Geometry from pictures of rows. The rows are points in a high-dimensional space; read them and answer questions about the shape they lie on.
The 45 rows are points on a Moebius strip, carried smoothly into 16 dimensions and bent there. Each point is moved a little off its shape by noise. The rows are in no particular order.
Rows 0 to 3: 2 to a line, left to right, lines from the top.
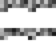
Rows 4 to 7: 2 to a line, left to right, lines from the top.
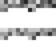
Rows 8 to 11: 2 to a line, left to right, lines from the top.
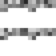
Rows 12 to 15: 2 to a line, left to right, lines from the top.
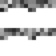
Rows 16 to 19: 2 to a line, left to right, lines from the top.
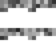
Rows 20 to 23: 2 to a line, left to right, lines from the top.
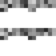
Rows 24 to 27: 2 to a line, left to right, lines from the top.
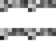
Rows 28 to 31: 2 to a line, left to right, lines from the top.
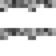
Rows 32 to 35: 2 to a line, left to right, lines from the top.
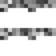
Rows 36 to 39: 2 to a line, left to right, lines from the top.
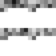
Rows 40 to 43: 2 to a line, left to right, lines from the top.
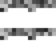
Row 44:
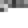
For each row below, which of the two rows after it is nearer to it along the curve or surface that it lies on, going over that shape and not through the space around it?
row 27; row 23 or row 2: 2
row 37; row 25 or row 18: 18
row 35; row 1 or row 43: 43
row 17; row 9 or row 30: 9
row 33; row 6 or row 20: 6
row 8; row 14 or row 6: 6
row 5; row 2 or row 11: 2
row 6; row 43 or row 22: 43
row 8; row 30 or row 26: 26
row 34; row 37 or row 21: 37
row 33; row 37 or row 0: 37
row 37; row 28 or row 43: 43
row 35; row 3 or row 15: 15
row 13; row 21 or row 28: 21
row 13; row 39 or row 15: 39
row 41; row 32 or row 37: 32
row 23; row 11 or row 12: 11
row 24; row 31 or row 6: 6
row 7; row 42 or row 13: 13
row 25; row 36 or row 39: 36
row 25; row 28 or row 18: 28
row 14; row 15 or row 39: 39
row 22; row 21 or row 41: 41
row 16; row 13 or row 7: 13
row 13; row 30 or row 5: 30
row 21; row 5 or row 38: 38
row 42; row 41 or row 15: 41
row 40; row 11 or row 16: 16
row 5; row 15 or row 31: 15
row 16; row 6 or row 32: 6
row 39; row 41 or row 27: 41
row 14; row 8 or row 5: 5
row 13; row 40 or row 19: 19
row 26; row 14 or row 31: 14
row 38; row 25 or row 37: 25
